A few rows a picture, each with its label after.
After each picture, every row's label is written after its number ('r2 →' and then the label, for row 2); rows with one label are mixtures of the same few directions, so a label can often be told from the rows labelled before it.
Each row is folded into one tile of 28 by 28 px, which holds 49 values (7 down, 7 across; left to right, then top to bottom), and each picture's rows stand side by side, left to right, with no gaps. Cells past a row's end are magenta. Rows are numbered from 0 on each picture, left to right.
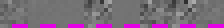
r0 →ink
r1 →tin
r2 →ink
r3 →tin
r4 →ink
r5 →ink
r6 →tin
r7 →ink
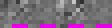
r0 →tin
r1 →ink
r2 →tin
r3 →ink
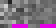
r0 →ink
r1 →ink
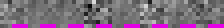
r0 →ink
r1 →tin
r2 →tin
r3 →ink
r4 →tin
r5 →ink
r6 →tin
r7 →ink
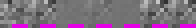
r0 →ink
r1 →tin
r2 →ink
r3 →tin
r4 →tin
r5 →tin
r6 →tin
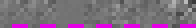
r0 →tin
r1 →tin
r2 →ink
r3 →ink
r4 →ink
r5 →tin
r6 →tin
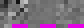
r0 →tin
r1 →ink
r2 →ink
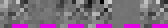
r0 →tin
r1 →ink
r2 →tin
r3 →tin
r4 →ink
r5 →tin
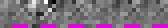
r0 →tin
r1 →tin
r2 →tin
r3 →ink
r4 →tin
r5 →tin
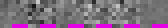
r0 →tin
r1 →ink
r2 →tin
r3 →ink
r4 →ink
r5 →ink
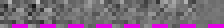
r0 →ink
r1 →ink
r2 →ink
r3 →tin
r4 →ink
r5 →tin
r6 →tin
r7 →ink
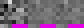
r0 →ink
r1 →ink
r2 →ink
